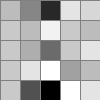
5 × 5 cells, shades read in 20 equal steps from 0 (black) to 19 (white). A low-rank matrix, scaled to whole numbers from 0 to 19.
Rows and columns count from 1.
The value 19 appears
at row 4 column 3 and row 5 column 4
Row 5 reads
15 6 0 19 17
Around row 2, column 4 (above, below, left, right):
17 15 18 14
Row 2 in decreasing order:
18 15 15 14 14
